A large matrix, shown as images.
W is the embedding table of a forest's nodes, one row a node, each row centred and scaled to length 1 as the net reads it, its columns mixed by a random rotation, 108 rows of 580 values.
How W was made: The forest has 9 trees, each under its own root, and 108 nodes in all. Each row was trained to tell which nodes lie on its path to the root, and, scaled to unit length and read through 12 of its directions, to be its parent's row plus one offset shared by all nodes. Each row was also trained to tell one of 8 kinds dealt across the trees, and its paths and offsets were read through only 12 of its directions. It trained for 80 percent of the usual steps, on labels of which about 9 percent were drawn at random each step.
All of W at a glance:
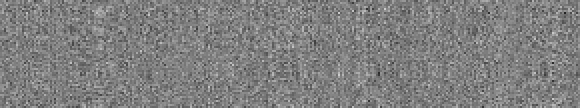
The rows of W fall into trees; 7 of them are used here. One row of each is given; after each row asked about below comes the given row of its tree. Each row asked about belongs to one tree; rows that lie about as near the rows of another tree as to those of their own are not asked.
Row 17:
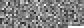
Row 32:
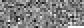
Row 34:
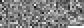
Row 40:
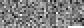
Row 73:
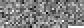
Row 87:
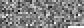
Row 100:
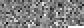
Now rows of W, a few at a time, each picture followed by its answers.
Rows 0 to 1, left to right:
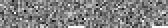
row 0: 40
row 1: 40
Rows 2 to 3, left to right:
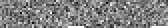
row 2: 40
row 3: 34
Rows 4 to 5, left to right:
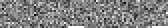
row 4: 73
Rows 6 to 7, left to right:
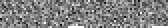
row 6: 34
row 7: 40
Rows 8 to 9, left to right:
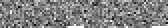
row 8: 34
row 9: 17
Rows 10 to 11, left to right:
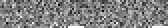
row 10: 87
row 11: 87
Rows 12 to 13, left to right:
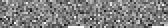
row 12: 34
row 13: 34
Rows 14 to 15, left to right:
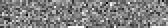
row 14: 87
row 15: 34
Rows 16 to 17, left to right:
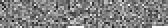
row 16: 34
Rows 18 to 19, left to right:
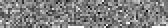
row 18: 73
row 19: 34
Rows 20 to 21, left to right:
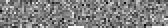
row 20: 100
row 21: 34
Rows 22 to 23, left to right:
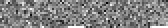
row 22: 17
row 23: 34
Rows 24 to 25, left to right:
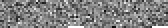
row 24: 32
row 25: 73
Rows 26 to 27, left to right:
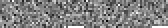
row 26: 100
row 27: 87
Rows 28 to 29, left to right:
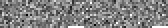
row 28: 87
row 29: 87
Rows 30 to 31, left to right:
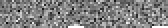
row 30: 87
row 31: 87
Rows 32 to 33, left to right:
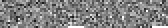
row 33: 32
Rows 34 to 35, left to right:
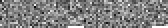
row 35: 17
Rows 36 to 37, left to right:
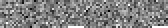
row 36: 73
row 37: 40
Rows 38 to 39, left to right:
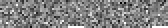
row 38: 73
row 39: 32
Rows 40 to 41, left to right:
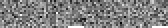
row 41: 17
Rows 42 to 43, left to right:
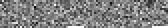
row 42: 34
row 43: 40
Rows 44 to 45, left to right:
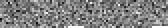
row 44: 17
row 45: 87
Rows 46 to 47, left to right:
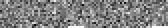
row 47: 32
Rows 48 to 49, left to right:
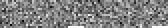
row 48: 87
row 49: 17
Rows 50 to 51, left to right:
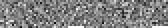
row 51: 73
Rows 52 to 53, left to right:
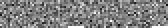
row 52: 40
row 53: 34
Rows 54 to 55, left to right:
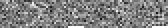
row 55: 17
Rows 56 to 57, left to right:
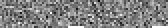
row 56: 40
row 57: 17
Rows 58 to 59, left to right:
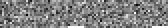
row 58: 87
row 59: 73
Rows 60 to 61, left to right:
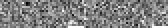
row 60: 32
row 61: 40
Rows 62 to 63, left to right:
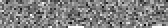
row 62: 73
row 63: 34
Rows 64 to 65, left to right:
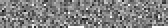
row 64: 40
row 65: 17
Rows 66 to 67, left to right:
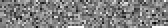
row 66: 17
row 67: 73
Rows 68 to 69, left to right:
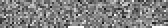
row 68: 87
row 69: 73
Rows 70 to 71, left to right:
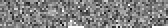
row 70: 32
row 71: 40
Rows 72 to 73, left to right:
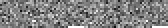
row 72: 73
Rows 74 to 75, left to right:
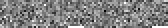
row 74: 40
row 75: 73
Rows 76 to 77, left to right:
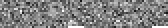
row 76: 32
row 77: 73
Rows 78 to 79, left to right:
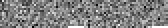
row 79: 40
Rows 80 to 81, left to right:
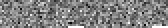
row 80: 73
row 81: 34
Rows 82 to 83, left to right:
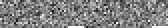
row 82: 73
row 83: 87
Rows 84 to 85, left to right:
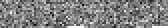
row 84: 34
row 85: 73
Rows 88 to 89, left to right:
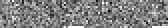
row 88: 100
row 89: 40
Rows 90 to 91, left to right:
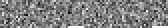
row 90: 87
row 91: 32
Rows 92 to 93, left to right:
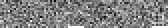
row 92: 40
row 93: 17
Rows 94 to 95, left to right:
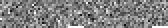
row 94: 40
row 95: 73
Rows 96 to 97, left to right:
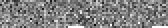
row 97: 87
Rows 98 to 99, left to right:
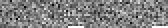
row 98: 100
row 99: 17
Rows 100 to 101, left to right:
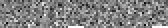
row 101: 34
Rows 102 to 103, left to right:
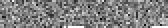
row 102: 100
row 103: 34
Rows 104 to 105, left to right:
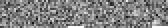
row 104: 17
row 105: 32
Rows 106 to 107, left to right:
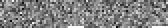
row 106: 87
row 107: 87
